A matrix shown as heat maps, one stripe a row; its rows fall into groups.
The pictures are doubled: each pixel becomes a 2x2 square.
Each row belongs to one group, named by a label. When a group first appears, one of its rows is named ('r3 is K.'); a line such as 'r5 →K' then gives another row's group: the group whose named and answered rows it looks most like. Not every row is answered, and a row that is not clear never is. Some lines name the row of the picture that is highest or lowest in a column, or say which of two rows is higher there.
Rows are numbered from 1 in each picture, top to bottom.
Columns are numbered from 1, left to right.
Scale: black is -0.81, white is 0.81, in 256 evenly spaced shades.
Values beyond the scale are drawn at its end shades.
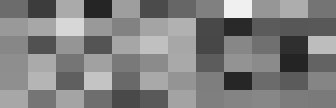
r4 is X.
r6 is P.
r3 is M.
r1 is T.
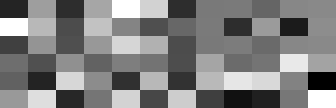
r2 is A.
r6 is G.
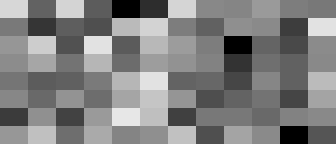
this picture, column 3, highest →1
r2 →M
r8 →X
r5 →M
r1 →P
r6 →M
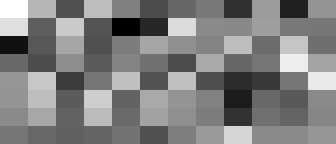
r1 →A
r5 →G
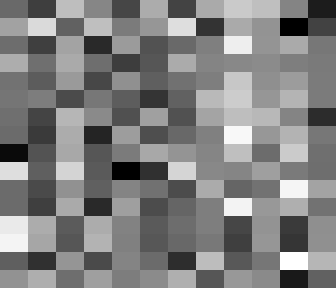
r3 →T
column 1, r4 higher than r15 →Yes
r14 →A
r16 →X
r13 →A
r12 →T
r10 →P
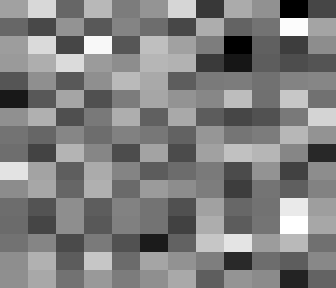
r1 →X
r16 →X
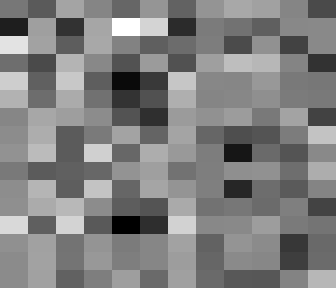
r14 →X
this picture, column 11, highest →7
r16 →G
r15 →X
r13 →P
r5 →P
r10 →M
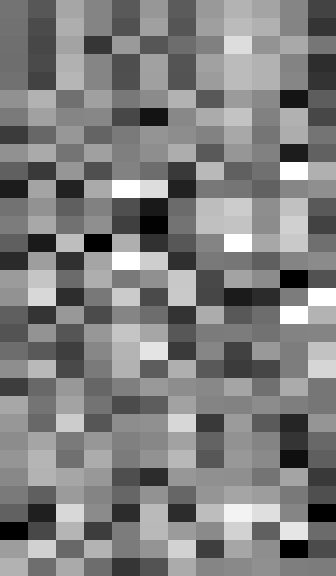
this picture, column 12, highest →17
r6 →X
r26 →X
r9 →X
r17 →G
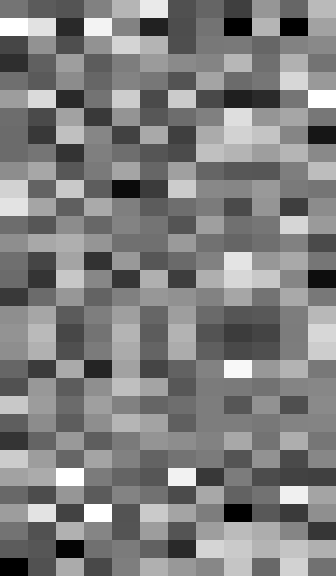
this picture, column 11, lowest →2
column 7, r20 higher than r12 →Yes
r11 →P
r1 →M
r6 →G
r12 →A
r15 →T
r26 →A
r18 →G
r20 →G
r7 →T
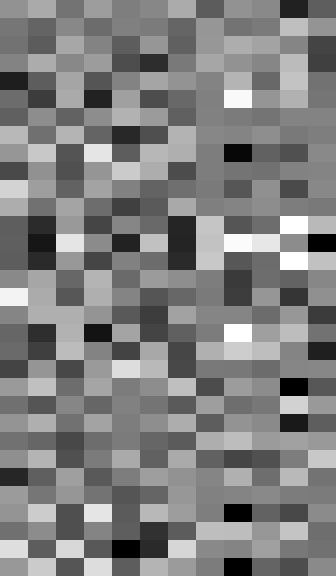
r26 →G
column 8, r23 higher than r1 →Yes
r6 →T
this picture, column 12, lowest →14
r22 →X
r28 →P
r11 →A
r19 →T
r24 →X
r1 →X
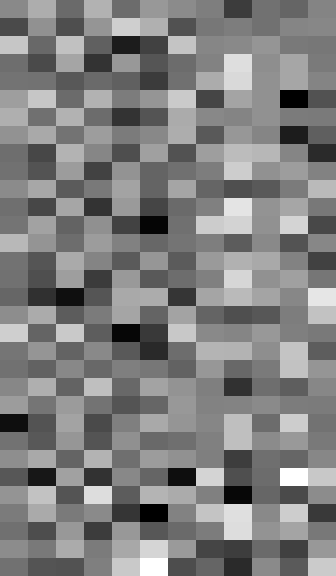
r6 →X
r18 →G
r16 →T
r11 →G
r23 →P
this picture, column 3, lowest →17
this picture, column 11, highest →27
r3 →P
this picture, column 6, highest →32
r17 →M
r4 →T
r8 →X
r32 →M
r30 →T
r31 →M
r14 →A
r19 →P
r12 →T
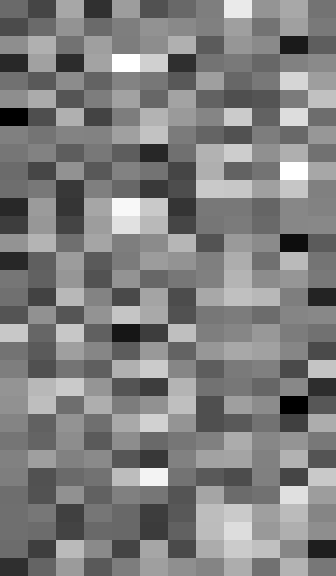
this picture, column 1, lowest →7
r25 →T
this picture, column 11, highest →10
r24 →M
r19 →P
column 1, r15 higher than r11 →No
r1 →T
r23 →X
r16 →T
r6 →G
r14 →X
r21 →M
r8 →M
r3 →X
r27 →M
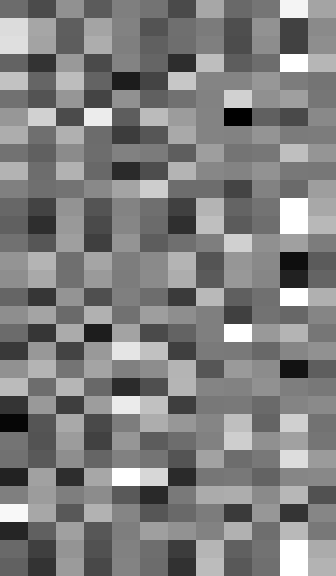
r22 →P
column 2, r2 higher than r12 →Yes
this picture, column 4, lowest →19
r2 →A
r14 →T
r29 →A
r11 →M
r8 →P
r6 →T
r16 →X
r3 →A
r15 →X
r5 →P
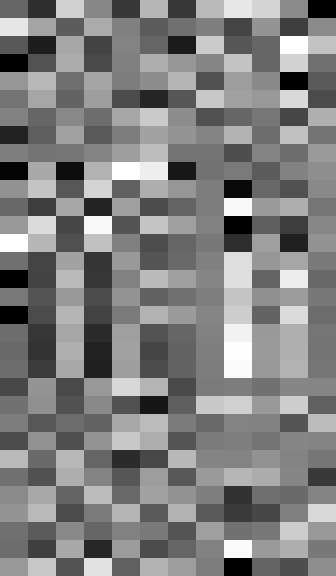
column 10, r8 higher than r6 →No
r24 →M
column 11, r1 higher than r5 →Yes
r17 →T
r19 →T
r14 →A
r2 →A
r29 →G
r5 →X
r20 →T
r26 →P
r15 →T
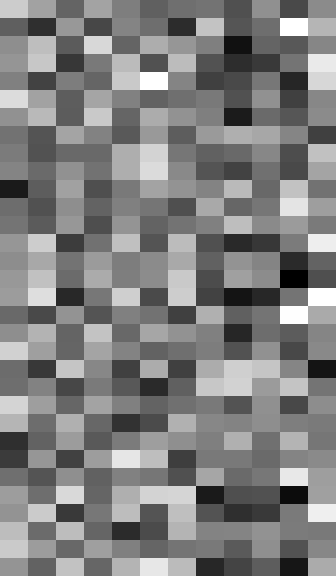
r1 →A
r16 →X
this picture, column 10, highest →21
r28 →M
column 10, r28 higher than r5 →No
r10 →M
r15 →X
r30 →P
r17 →G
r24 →P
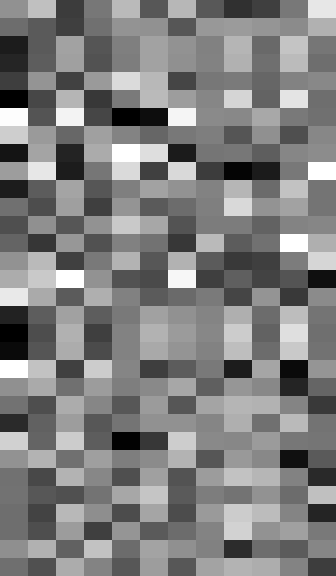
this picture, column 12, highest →10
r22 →X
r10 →G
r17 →A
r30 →T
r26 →X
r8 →A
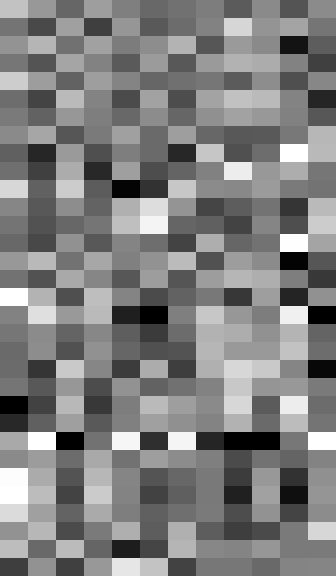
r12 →M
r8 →G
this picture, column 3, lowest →25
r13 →M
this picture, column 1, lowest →23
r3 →X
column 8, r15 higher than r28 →No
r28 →A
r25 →G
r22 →T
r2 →T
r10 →T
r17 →A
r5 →A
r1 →A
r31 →P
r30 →G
